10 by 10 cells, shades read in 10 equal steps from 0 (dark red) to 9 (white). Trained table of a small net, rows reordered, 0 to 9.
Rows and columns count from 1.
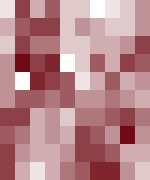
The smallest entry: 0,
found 2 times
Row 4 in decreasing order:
9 7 6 5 3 3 2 2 1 0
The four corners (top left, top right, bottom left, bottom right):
8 5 2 7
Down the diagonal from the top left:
8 3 4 1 3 5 4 5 6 7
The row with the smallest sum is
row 4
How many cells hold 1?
4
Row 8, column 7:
3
